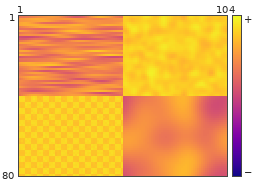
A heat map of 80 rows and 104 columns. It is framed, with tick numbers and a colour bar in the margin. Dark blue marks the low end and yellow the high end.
It is made of 2 by 2 panels. Panel 1,1: high, streaked across. Panel 1,2: very high, blotchy, faint in contrast. Panel 2,1: very high, checkered, faint in contrast. Panel 2,2: high, smooth.
